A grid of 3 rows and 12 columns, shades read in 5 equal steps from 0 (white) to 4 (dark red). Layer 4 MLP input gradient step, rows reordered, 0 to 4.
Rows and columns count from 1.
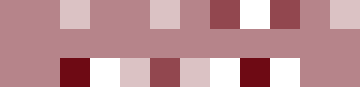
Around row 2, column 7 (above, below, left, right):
2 1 2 2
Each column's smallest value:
2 2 1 0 1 1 1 0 0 0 2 1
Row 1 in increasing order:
0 1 1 1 2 2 2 2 2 2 3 3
